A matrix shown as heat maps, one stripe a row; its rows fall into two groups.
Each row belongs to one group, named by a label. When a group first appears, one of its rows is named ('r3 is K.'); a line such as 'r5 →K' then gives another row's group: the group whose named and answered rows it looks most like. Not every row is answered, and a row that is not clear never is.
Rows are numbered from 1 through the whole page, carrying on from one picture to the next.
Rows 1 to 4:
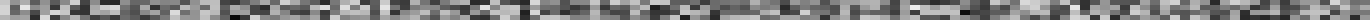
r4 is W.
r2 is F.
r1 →W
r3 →F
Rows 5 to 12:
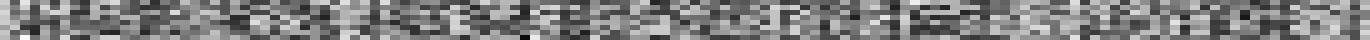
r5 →F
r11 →W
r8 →W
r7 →F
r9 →W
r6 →W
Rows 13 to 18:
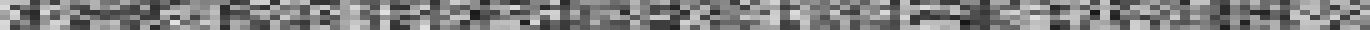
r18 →F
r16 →W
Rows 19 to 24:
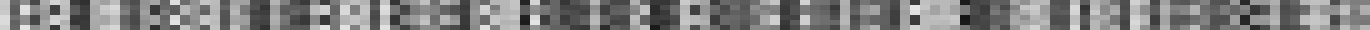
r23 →F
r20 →F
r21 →F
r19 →F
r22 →F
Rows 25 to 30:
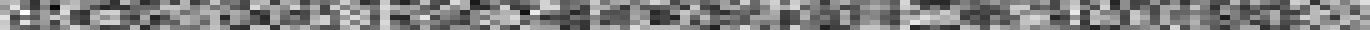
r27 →F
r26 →W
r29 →F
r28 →F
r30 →W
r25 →W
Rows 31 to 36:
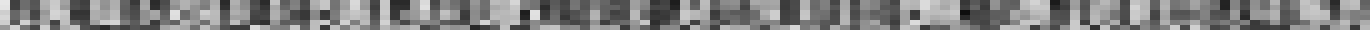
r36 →W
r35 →F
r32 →F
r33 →F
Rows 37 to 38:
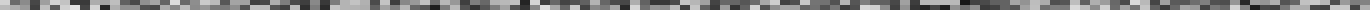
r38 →W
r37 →F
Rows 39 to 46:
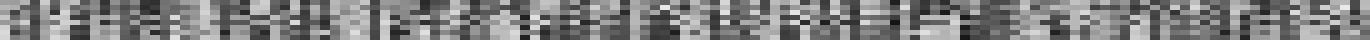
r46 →F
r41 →W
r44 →F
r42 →F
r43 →W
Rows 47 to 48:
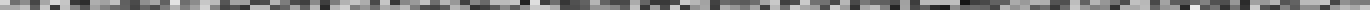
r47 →F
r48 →W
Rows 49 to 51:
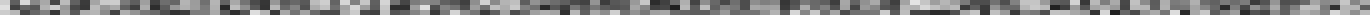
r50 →F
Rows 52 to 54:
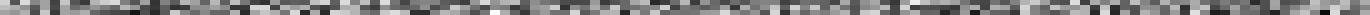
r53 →W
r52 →F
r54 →W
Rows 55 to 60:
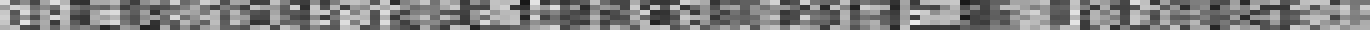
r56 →W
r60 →W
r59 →F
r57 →F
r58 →F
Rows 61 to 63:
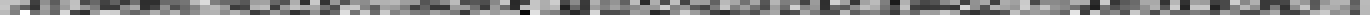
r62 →W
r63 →F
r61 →W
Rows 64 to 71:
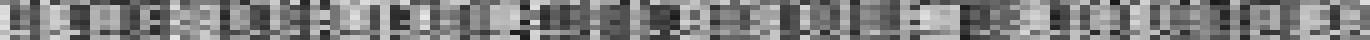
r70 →W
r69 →F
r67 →F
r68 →F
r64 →W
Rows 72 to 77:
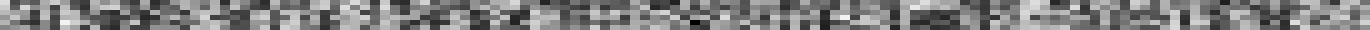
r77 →W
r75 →W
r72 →F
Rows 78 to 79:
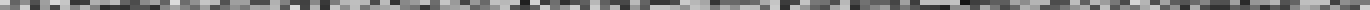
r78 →F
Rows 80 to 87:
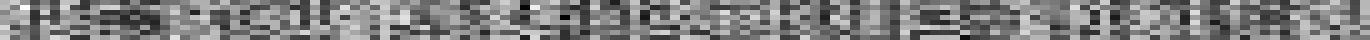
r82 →W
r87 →F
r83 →W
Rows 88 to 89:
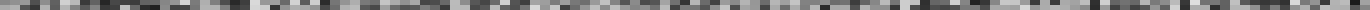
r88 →W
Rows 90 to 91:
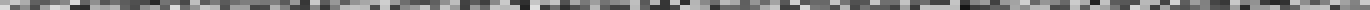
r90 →W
